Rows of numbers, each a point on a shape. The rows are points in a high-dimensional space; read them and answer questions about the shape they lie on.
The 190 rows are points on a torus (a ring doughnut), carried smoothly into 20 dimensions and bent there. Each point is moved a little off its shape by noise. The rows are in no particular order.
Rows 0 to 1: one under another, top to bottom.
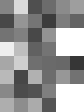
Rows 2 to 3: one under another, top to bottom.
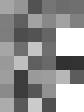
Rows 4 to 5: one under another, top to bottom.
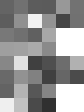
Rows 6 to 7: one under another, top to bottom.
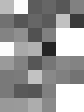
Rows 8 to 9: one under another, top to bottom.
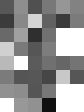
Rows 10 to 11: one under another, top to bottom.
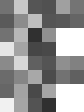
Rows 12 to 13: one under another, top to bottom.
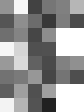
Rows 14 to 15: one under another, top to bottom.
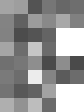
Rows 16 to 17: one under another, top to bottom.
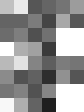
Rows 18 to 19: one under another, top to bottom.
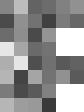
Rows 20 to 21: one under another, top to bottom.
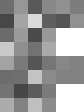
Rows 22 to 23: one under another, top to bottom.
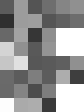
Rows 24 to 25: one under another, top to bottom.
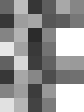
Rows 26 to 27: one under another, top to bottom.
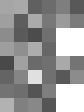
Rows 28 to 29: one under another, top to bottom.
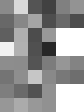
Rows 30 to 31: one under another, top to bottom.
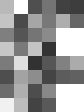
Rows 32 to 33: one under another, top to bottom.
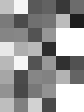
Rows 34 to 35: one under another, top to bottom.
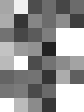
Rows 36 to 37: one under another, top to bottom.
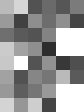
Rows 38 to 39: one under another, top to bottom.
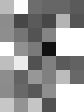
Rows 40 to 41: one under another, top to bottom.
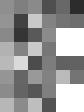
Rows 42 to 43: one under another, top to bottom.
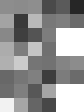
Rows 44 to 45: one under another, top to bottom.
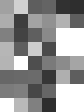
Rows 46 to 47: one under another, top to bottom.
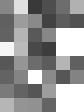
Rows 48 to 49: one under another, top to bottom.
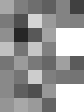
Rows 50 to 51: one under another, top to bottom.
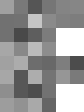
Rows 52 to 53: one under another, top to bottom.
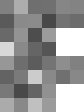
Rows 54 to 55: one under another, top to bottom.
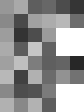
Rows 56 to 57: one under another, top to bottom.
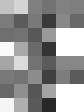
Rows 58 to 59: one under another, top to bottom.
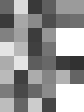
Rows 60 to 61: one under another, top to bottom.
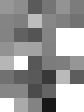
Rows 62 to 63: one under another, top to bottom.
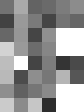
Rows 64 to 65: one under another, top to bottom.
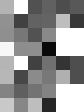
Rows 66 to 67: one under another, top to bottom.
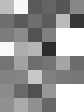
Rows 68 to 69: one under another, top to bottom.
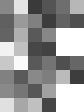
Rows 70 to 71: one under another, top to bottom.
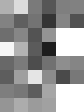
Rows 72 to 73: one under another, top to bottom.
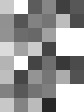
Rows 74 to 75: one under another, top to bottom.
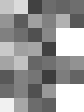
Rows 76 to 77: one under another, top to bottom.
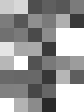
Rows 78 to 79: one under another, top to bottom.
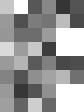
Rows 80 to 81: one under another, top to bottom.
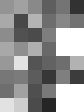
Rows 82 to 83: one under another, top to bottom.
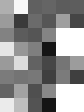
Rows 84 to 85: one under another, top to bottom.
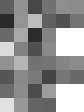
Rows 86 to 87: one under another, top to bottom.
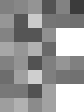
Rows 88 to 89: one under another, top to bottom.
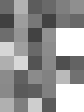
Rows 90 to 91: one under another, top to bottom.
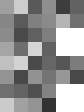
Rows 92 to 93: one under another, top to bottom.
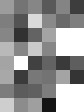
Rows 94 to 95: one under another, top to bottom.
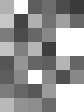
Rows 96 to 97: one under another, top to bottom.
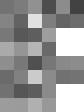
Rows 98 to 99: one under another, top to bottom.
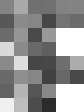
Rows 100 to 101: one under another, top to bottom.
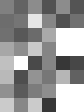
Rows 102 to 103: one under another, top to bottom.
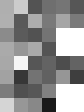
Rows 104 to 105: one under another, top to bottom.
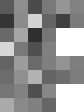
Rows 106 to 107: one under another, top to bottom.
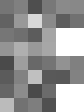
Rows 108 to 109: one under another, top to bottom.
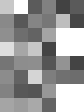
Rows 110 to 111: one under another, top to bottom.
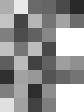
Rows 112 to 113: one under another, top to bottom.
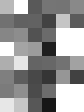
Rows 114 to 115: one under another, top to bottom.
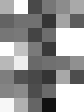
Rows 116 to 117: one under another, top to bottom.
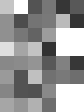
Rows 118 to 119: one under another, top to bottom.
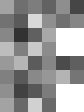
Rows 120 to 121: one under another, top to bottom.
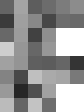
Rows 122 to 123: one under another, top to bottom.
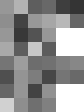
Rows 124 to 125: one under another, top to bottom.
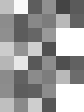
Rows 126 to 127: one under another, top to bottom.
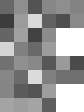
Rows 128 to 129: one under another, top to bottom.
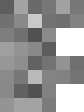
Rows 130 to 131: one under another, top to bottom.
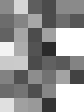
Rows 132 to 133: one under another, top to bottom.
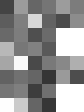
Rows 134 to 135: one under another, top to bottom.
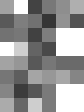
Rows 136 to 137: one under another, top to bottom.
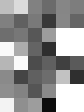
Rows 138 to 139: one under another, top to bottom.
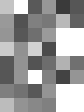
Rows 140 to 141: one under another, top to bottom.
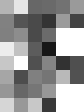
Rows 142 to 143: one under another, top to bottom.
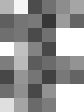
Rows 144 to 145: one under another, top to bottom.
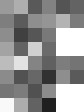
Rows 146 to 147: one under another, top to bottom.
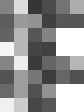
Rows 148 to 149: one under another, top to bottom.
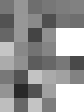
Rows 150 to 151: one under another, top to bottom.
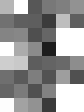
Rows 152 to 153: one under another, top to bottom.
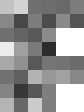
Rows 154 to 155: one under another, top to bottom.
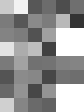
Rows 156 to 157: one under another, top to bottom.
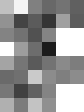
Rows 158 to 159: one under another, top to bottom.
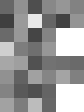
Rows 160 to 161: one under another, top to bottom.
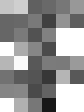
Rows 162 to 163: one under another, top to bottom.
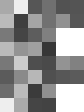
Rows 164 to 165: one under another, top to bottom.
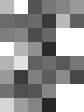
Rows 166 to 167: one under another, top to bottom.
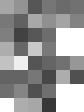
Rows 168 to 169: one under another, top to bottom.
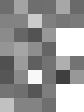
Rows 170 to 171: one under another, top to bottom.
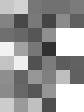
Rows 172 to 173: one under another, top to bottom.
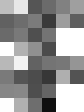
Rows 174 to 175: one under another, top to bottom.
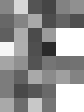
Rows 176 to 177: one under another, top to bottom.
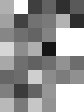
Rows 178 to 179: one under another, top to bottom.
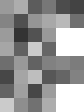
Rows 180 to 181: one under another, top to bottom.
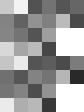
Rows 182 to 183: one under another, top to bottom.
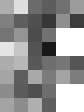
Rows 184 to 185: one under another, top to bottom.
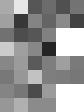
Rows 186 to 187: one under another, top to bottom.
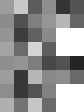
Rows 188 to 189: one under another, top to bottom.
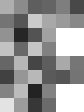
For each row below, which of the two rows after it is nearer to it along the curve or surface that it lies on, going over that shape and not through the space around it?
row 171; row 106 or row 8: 106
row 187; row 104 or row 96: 96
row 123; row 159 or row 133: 133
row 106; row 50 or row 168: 50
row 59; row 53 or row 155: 53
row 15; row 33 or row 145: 33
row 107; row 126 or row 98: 98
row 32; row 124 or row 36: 124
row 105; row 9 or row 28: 28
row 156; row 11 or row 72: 11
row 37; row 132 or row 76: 76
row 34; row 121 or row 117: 117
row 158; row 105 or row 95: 95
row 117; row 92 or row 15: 15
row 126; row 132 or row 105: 132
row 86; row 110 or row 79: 110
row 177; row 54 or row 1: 54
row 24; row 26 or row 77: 77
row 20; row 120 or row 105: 120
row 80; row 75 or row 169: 169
